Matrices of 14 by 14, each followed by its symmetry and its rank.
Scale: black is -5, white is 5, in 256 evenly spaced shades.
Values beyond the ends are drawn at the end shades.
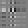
neither, rank one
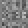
neither, rank three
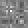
symmetric, rank three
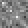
symmetric, rank three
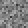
neither, full rank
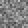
neither, full rank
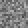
neither, full rank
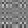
neither, rank one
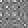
symmetric, rank three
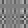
neither, rank one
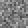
neither, full rank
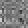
neither, rank three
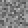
neither, full rank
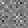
symmetric, rank three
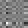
neither, rank one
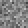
neither, full rank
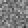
neither, full rank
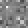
symmetric, rank three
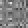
neither, rank three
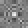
symmetric, rank three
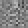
neither, rank three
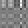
neither, rank one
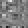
neither, rank three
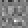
neither, rank three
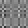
neither, rank one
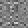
neither, rank three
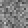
neither, full rank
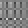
neither, rank one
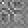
symmetric, rank three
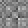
symmetric, rank three
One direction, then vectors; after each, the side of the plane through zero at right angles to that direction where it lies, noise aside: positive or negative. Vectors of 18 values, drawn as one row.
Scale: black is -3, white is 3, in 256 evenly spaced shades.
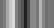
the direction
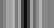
positive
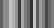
positive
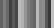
negative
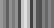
negative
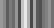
negative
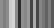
positive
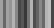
positive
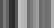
negative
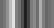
positive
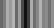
positive
